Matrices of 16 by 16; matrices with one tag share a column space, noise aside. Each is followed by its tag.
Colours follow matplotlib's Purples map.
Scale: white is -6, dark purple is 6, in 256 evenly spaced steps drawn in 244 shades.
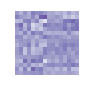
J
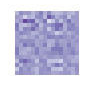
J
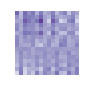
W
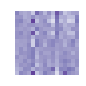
W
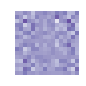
J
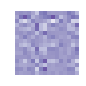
J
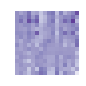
W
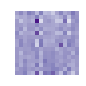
W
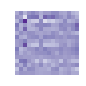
J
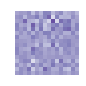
J
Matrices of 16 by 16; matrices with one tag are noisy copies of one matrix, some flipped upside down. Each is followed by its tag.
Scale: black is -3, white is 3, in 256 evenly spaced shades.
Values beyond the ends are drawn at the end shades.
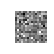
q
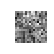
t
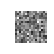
q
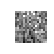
t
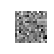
q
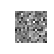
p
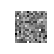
q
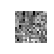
t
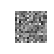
q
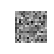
q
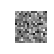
p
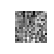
t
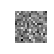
p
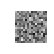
p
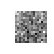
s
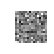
q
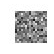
p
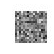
q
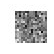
s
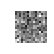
s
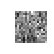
t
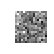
s
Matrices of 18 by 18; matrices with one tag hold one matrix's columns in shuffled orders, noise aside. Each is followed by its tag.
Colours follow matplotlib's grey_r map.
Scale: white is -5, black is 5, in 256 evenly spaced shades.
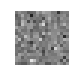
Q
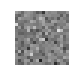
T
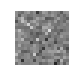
T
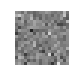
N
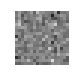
Q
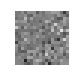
T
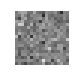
Q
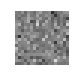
Q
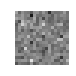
Q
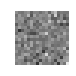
N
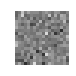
N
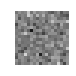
N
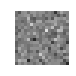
T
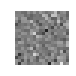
N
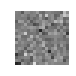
N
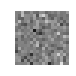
N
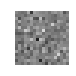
T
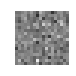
Q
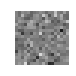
N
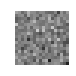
T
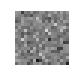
T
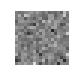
N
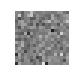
N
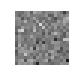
T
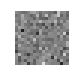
N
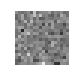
N
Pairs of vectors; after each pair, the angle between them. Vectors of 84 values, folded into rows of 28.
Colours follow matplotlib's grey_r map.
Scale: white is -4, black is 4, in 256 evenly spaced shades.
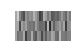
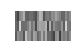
nearly opposite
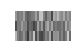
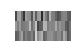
partly opposed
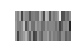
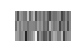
orthogonal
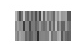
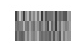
nearly opposite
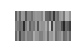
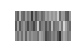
partly opposed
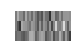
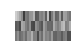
partly aligned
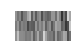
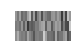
nearly parallel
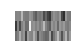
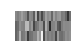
orthogonal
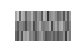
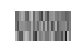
partly aligned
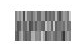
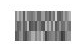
nearly parallel
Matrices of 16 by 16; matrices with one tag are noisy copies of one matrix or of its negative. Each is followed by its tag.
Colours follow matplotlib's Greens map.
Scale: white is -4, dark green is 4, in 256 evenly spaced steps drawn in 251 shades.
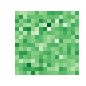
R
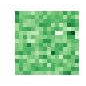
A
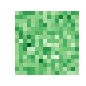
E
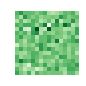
R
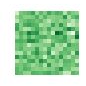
A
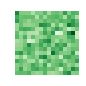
A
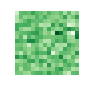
A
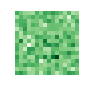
E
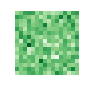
E
